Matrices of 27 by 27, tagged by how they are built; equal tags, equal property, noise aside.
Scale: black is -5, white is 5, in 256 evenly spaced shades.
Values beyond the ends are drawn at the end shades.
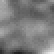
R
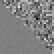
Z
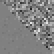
Z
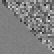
Z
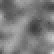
R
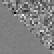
Z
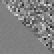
Z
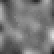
R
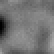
R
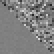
Z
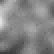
R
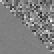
Z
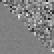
Z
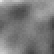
R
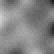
R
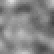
R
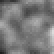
R
